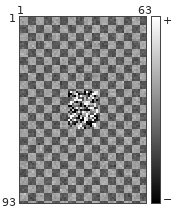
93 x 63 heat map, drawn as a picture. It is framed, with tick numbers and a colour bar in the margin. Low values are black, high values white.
Slope: none. Grain: checkered. Odd patch: rougher, in the centre. Roughest part: centre.
